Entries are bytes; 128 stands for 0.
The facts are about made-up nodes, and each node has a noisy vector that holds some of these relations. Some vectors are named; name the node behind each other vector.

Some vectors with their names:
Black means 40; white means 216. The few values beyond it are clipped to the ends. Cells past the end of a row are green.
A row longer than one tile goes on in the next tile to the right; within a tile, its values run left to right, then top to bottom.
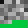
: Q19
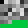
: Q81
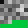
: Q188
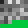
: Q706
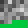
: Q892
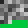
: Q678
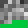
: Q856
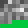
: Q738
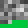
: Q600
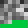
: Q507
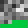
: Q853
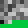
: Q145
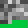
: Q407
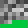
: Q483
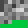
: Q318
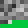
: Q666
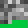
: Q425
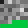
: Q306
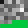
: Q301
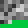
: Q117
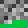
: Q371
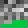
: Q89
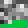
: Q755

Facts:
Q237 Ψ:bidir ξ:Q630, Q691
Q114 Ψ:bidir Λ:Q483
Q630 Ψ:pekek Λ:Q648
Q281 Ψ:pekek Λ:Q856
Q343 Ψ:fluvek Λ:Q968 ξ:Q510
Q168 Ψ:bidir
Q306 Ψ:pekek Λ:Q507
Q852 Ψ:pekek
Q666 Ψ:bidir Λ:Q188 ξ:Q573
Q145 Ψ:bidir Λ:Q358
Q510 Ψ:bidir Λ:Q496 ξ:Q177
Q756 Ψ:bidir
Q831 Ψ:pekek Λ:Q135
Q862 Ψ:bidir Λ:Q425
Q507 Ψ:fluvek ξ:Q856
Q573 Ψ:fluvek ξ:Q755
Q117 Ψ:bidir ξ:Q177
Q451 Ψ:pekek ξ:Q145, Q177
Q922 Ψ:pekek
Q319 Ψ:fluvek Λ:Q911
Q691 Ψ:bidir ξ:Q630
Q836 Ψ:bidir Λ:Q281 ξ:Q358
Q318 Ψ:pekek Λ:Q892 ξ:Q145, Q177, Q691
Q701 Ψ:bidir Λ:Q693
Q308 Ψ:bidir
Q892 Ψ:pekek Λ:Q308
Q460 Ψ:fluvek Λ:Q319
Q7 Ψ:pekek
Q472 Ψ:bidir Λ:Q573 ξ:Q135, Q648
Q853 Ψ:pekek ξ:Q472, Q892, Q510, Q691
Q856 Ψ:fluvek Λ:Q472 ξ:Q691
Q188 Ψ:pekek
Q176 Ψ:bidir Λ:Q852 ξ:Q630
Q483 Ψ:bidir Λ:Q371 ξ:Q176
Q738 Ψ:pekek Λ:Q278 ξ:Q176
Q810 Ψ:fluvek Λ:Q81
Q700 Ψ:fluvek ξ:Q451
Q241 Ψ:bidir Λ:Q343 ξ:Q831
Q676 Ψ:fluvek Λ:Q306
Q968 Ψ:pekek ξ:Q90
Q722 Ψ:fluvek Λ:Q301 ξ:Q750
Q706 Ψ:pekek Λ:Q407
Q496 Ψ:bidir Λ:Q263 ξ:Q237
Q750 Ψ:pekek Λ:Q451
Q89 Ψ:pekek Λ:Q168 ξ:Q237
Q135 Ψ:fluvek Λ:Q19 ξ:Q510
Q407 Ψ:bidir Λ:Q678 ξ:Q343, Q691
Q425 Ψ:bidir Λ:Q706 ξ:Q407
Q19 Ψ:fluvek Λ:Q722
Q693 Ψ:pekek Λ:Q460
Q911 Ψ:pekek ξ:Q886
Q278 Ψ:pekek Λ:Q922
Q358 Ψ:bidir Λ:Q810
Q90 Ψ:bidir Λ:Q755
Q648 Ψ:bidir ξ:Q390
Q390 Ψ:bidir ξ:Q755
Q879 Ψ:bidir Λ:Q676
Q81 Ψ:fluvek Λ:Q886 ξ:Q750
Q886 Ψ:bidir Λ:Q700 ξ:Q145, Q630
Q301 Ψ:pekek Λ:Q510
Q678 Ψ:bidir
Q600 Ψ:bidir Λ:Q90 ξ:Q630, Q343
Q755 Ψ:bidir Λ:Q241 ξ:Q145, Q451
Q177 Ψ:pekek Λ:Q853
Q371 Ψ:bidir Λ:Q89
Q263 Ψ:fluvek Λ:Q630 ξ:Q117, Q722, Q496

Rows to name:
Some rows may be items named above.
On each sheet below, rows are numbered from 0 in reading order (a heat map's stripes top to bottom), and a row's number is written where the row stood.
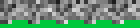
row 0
Q472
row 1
Q176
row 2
Q700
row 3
Q114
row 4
Q700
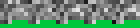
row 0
Q425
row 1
Q836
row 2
Q237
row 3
Q358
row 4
Q691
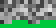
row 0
Q177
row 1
Q510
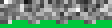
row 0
Q241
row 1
Q135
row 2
Q496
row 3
Q451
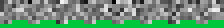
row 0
Q318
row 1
Q19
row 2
Q90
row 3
Q968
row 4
Q81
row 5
Q676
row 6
Q886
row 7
Q263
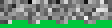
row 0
Q666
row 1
Q810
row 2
Q831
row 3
Q722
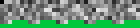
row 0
Q810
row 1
Q507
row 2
Q343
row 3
Q750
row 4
Q507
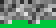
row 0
Q573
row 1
Q168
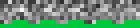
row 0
Q630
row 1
Q911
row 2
Q89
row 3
Q666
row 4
Q856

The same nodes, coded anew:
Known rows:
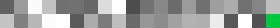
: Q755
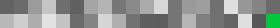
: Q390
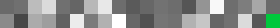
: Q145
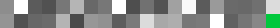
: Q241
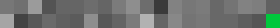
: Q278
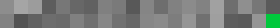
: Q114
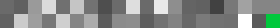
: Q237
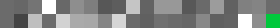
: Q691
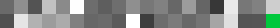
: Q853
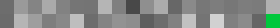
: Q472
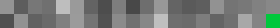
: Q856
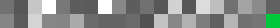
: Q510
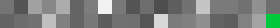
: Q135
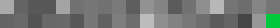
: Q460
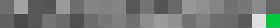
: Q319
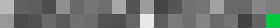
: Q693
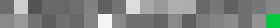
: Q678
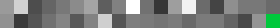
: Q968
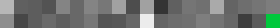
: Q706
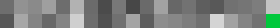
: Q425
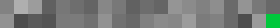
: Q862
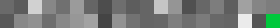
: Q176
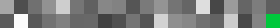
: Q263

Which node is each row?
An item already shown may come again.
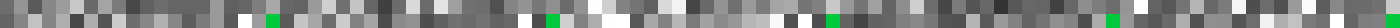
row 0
Q343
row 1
Q237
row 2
Q755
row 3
Q738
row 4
Q241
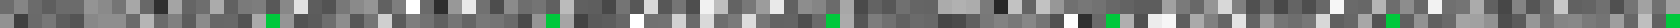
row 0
Q750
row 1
Q968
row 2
Q358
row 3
Q301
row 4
Q177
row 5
Q483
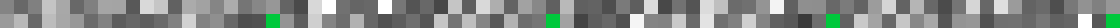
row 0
Q666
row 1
Q510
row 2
Q358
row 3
Q237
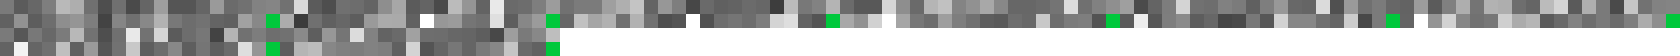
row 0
Q856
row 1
Q90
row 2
Q318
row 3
Q451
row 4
Q263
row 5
Q700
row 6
Q507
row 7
Q911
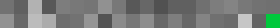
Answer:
Q892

